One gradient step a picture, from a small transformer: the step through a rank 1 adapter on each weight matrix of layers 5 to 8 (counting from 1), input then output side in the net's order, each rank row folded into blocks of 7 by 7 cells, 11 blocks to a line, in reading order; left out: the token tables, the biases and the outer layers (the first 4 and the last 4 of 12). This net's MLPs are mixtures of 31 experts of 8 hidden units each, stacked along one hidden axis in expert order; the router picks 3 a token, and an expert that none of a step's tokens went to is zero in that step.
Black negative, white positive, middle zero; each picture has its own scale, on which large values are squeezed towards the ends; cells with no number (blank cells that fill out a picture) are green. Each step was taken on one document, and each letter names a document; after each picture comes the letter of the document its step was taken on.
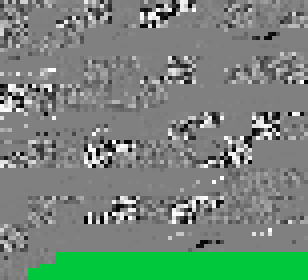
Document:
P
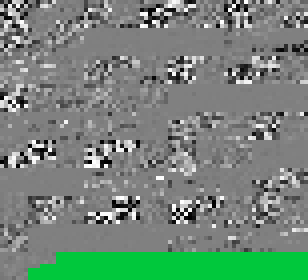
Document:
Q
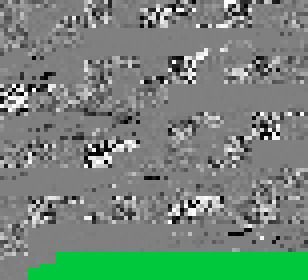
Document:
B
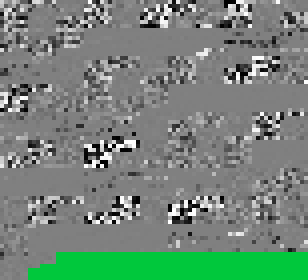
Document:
B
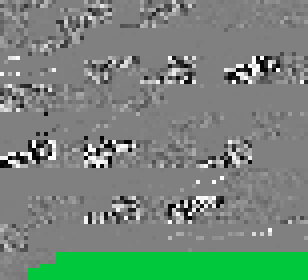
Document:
P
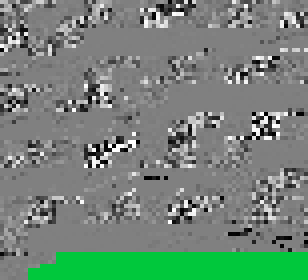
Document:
B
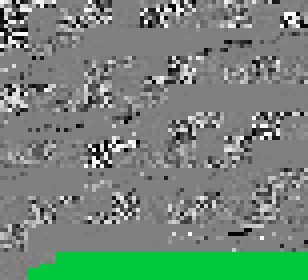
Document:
B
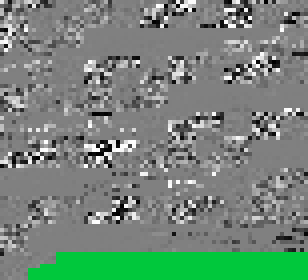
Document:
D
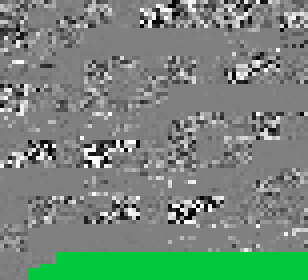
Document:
Q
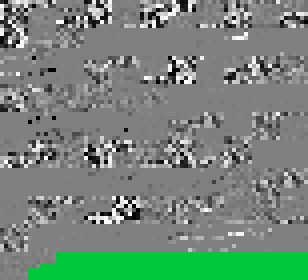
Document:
P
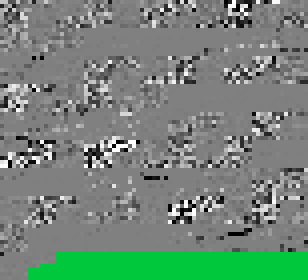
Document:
B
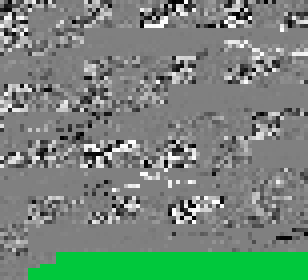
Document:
D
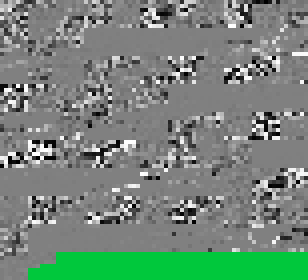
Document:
D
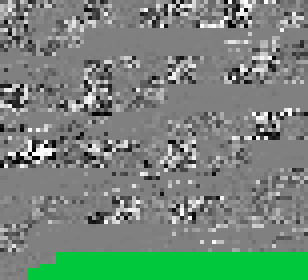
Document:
D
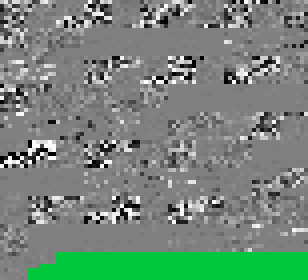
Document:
Q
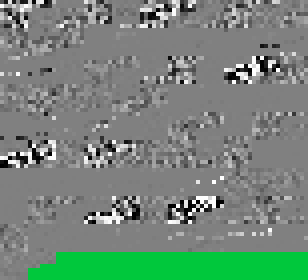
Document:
P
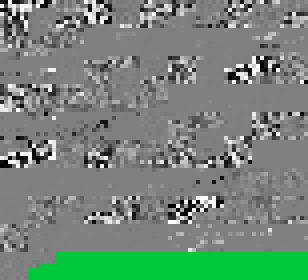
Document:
P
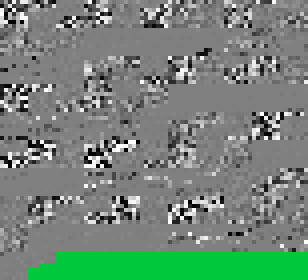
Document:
B
